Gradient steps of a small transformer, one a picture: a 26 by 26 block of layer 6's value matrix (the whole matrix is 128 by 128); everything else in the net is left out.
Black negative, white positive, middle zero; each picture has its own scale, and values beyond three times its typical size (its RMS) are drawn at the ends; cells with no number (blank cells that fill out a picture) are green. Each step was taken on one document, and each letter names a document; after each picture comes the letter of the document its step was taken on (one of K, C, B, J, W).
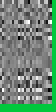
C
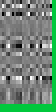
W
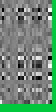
C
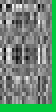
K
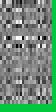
K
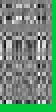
K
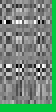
K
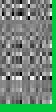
W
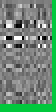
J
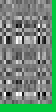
J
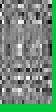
C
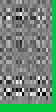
J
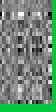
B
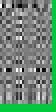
J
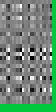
W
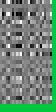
W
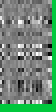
C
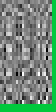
J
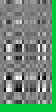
K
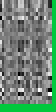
C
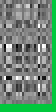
K
